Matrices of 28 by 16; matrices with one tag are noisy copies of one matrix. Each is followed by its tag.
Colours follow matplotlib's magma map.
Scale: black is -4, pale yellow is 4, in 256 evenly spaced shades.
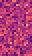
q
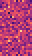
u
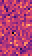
q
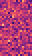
u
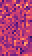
q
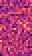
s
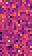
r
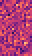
q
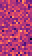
u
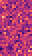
r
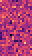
r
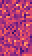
q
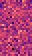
u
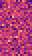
u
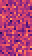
r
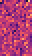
q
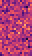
s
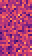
r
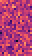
r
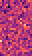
s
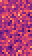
r
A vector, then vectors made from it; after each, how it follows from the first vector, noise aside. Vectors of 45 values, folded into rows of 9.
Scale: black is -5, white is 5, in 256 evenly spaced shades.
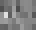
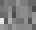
wrapped around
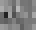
negated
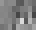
wrapped around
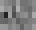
negated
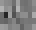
negated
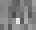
wrapped around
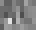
wrapped around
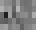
negated
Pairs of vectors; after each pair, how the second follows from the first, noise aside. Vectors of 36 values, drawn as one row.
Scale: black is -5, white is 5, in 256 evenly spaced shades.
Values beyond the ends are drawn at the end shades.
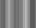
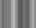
wrapped around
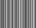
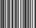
scaled up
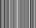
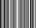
scaled up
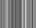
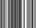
scaled up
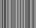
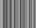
shuffled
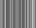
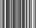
scaled up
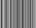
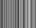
shuffled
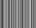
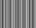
shuffled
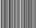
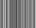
shuffled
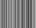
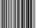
scaled up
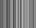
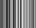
scaled up
